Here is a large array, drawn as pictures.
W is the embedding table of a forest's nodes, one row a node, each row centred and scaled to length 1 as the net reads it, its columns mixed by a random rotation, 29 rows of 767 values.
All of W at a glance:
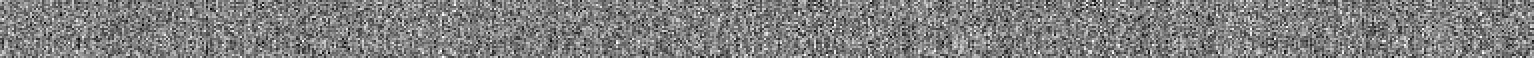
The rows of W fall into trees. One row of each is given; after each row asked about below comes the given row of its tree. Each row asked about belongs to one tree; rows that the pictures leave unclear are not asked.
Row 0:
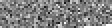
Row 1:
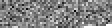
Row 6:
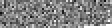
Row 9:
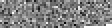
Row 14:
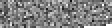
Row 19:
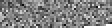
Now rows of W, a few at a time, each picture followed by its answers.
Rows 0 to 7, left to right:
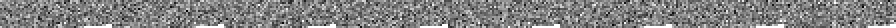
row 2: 0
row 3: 1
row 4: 19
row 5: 0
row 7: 6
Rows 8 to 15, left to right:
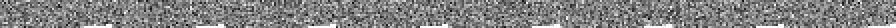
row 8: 1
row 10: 9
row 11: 14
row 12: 9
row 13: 0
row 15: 0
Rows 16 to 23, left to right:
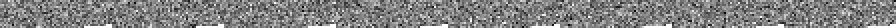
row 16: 14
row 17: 14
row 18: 6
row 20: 1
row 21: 1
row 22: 19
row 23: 1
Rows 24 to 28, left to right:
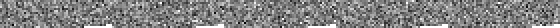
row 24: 14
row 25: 9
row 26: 9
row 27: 0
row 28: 6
